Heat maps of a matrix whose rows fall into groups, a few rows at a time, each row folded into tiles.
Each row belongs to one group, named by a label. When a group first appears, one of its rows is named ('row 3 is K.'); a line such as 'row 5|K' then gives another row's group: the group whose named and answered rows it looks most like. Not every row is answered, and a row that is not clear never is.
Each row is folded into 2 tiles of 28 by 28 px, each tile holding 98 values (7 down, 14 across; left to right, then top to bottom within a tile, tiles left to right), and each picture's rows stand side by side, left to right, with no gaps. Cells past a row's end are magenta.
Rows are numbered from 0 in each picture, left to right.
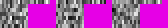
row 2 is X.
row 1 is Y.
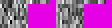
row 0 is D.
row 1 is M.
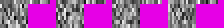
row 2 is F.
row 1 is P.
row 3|M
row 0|D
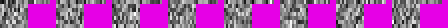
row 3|P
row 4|X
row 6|F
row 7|D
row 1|F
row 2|P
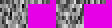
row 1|F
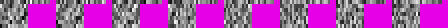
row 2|F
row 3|D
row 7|P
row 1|F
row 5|P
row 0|F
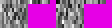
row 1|D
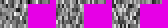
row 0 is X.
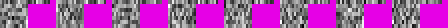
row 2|Y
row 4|P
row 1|M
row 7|D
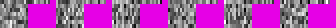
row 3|D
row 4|M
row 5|X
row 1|D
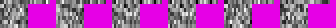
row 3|X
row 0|F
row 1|M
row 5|P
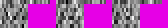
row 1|Y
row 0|M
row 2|D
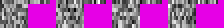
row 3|M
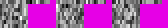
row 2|F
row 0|X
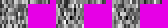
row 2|M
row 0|P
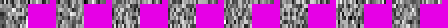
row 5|P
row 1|X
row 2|P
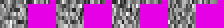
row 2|D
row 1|F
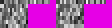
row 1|F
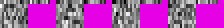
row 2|D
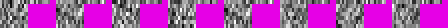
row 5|M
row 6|F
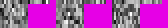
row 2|P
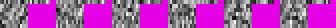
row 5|Y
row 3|P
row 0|F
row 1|X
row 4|Y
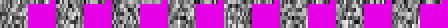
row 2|P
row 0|X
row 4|M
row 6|Y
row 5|Y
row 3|Y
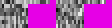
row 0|P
